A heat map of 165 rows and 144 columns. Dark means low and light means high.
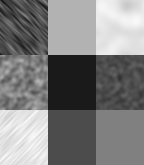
It is made of 3 by 3 panels. Panel 1,1: low, slanting down to the right. Panel 1,2: high, flat. Panel 1,3: very high, smooth, faint in contrast. Panel 2,1: middling, blotchy. Panel 2,2: very low, flat. Panel 2,3: low, blotchy, faint in contrast. Panel 3,1: very high, slanting up to the right, faint in contrast. Panel 3,2: low, flat. Panel 3,3: middling, flat.
